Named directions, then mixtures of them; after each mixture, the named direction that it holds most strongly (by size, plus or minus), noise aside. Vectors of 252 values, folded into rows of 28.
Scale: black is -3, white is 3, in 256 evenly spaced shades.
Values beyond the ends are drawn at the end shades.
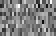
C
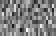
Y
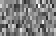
C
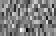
Y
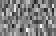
Y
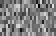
C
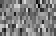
C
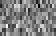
C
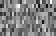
C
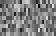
C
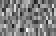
Y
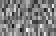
Y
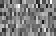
C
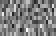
Y
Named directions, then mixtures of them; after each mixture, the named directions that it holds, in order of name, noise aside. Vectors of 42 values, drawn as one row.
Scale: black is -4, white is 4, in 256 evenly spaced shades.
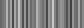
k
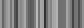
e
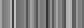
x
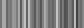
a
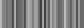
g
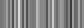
k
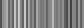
a, k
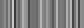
e, g, k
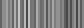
a, k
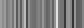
a, e, x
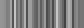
a, x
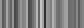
a, e, x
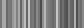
a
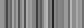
e, k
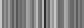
e, g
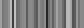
x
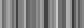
e, x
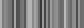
g
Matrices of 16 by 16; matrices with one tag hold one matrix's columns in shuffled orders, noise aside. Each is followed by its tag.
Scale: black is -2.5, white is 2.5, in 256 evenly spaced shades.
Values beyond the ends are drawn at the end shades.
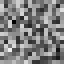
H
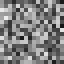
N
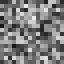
N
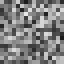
N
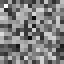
N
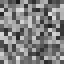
N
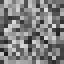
H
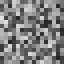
H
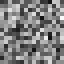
N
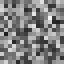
H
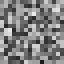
H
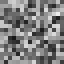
H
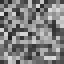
N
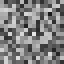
N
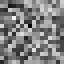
H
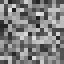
N
